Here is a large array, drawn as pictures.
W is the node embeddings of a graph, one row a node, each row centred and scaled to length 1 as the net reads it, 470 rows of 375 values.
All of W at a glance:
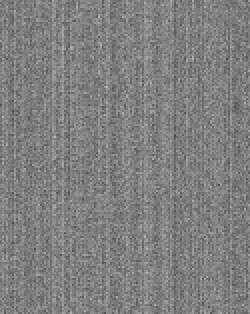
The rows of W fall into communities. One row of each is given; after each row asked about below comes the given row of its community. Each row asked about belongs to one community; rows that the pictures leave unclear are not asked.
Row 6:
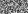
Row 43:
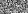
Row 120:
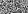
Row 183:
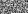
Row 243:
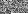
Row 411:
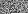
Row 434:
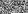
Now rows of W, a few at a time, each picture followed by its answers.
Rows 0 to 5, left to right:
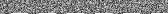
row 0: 6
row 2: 120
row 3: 243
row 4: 6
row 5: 434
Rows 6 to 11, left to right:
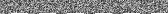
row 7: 434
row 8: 411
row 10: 6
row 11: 411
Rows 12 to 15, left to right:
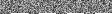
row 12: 411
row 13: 43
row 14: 43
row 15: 43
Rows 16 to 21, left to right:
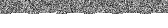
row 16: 120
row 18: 411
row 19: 434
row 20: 120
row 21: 434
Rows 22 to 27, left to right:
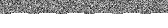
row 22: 43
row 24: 183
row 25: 43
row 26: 43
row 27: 243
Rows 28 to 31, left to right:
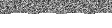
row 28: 183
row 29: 411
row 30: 411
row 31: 243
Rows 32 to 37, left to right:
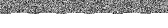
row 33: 6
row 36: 411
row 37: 243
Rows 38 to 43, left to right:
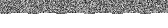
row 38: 6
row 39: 434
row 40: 411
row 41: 183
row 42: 434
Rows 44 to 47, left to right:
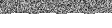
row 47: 43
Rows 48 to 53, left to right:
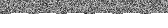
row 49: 120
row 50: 434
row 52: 243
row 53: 43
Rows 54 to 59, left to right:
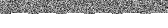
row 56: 434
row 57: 243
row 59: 43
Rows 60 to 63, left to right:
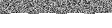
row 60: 411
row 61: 43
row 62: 434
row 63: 183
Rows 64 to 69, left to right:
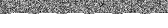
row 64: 120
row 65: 6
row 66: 6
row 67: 120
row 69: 120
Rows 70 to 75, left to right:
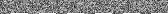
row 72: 120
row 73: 243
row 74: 120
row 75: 243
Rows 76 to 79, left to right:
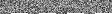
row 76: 411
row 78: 243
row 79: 43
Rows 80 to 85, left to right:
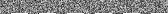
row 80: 411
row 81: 411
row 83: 183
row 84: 411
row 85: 120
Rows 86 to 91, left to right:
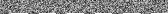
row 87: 411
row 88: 434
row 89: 120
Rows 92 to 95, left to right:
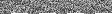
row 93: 183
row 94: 243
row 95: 243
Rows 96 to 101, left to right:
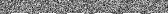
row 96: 411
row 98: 183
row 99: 6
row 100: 243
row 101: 43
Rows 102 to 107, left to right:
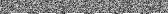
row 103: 243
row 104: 183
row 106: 120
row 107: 6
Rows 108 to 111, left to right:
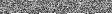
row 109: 243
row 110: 120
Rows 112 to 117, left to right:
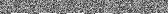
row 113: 43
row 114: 243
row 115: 411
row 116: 6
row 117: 6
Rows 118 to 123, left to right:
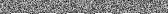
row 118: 120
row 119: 43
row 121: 243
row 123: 411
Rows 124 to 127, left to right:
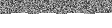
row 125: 43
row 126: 411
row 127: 183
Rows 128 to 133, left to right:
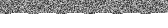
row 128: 243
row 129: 43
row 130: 434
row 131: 434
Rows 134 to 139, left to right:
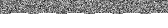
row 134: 183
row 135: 43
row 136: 243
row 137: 43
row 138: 411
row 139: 6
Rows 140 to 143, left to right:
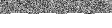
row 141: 411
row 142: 6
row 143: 120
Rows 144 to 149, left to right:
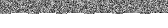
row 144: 243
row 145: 183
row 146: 120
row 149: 434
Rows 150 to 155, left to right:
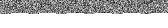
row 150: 43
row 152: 434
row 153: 120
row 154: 183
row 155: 6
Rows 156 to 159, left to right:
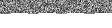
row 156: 120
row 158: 243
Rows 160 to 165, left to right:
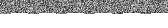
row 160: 120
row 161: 411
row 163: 434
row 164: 434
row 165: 243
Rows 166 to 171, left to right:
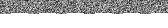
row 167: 243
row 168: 120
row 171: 434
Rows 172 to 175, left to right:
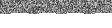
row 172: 43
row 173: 6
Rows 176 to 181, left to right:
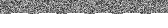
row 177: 43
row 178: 243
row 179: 243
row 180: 43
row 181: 243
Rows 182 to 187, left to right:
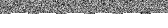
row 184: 434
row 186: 243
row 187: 243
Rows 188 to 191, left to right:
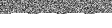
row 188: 43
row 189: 434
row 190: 6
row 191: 6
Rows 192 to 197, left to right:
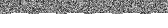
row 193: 243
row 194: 183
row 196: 411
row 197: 120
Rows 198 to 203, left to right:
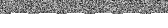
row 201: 411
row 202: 434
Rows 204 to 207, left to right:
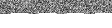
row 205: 6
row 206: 6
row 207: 43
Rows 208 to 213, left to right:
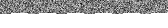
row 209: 434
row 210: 43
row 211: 243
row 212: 120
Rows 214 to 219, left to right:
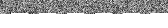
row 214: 183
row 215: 243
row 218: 243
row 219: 434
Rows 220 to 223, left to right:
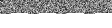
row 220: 434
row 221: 434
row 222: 6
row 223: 120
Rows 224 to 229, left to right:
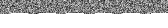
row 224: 43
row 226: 6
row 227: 43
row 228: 434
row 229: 43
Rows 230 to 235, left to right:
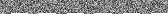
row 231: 6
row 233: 6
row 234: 120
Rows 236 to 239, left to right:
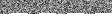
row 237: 434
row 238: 183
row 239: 183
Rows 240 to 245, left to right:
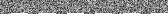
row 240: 411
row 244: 43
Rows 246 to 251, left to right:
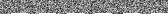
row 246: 411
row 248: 434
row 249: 6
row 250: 411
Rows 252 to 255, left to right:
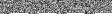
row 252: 183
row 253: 6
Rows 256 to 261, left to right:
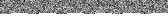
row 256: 434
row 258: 411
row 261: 43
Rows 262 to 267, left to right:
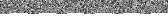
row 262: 6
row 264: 43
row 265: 434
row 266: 120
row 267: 183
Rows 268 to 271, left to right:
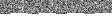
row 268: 6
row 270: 434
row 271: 243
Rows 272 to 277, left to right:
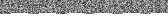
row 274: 434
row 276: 120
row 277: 120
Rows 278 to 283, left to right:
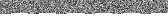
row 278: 411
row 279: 183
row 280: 434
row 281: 6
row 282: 6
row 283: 183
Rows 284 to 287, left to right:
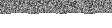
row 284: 434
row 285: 411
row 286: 120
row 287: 411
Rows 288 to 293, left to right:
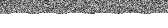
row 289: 43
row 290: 43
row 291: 183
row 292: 6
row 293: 43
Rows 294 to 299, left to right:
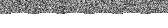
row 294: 43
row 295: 243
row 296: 6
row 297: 434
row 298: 243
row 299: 6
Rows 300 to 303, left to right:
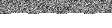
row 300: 411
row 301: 411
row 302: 243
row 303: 434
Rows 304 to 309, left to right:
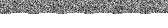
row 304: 243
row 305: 43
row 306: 43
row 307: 6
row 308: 6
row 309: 6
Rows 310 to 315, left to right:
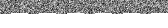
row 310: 411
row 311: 120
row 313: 6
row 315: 6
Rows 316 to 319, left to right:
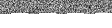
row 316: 411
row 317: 243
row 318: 243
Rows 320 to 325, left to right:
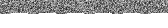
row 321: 183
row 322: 6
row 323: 43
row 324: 434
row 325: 6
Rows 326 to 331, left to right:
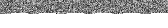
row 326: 411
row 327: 43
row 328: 183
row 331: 243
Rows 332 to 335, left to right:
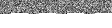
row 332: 434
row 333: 6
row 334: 243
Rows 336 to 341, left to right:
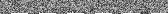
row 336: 243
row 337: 411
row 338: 6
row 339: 243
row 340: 434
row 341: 411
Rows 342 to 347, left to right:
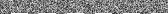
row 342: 183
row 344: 411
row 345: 243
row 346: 120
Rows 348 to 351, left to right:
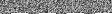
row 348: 43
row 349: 411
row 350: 434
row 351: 411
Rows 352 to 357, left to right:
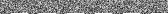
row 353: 6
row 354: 183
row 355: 243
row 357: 120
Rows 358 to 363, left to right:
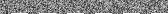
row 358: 411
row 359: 411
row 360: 243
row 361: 120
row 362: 243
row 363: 411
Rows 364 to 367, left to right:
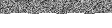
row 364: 6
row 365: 43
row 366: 243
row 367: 411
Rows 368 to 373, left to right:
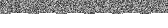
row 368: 120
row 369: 243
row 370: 411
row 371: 411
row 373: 434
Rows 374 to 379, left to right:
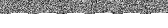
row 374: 243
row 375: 434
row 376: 411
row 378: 243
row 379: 411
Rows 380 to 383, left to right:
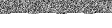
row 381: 183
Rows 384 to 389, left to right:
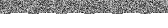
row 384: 183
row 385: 243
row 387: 120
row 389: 120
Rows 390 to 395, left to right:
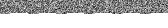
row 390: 6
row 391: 6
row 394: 434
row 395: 434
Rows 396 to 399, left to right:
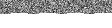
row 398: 43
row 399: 434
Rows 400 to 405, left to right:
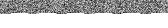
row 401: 6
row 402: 411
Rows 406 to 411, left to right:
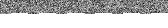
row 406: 6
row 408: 434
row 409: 243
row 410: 243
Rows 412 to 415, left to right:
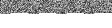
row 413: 243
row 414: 243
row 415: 120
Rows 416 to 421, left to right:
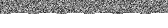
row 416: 183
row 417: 6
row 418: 6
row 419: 434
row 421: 183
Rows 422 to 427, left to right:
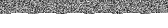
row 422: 434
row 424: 6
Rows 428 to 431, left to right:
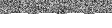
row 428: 411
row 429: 6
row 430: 6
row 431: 411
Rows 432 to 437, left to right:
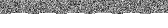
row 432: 120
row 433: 243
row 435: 6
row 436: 434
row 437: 243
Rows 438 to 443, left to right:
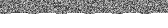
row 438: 120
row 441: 6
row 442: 434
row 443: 6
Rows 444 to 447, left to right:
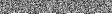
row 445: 243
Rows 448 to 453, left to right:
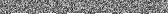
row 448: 43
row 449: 43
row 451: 183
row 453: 6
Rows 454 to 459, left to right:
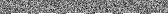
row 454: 243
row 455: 434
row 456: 434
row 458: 43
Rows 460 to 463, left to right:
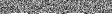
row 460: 6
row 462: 6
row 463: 411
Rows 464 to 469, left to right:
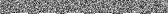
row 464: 411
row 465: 411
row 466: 6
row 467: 120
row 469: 120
